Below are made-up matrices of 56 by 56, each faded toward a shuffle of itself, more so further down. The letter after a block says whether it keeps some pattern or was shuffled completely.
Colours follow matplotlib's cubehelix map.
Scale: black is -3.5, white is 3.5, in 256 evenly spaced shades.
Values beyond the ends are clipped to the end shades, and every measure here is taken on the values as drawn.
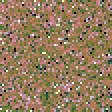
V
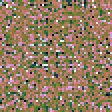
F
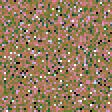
V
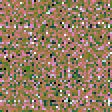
F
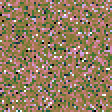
V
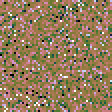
V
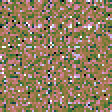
F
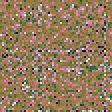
F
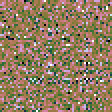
F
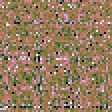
F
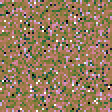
V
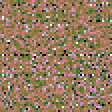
F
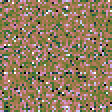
F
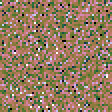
V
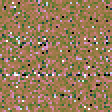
F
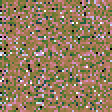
F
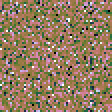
F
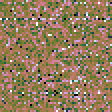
F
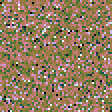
V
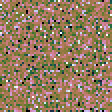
F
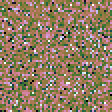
F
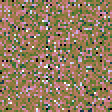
F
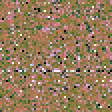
F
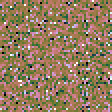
F
